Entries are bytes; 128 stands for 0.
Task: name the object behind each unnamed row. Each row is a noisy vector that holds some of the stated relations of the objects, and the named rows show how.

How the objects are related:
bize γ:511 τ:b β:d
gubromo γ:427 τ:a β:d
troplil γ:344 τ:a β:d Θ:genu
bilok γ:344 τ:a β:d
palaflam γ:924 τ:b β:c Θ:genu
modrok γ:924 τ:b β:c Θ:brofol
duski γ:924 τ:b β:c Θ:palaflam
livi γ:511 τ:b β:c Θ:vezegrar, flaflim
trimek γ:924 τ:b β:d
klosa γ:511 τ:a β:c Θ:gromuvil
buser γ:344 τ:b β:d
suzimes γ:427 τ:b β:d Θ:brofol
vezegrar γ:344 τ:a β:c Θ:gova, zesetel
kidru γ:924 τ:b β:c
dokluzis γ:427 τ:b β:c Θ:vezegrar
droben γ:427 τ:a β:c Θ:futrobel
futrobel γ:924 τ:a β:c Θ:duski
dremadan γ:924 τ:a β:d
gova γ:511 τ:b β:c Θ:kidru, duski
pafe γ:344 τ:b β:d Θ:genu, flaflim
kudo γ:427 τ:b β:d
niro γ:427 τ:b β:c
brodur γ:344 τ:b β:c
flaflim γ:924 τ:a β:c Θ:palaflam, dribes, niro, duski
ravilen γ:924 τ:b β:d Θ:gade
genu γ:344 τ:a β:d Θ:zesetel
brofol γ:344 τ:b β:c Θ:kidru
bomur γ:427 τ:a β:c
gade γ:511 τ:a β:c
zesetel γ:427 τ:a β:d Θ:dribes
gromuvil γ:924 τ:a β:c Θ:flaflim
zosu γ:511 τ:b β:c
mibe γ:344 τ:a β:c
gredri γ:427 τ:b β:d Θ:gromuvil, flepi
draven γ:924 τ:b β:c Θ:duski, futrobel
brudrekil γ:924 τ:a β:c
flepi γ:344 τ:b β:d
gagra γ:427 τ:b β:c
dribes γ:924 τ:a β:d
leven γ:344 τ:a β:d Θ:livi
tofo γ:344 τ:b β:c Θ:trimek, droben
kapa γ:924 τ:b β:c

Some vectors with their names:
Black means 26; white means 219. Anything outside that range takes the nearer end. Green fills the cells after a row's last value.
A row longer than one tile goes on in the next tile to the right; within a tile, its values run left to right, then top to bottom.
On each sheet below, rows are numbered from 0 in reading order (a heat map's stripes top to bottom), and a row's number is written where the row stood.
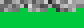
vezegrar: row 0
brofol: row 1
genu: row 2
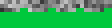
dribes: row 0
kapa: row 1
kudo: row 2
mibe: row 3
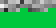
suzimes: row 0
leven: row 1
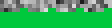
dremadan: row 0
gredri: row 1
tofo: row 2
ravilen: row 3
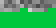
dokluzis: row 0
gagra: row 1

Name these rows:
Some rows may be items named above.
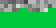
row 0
draven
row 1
gredri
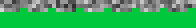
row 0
kapa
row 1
bize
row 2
gade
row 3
niro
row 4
gromuvil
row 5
livi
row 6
bilok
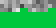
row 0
flepi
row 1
livi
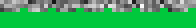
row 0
leven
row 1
tofo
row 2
futrobel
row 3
trimek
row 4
brofol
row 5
modrok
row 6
zesetel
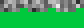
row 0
gubromo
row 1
dremadan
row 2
kidru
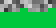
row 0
ravilen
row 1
gova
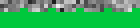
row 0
klosa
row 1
tofo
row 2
suzimes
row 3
bomur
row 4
pafe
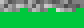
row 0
palaflam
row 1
duski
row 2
brodur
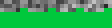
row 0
brudrekil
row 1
bomur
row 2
droben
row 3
buser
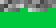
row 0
flaflim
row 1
zosu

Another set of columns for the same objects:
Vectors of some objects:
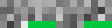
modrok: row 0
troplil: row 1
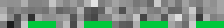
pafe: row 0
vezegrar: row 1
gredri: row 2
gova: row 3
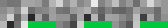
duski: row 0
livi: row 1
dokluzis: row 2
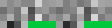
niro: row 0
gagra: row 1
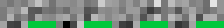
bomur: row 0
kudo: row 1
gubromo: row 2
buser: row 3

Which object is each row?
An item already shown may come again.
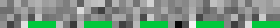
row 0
modrok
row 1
gade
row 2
tofo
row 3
ravilen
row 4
modrok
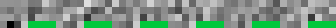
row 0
kudo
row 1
futrobel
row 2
dokluzis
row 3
brofol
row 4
klosa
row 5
draven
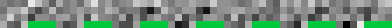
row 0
futrobel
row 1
tofo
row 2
zesetel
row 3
dribes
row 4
gromuvil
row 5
leven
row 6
suzimes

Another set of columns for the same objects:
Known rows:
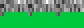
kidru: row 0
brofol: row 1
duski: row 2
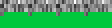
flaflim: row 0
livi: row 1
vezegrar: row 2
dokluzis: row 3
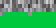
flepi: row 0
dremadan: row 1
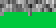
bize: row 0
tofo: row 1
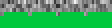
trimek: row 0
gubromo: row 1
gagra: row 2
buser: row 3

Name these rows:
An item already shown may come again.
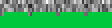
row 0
zesetel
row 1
brofol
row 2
suzimes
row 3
futrobel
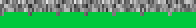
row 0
zesetel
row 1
gova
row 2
futrobel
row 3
duski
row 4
pafe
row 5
suzimes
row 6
ravilen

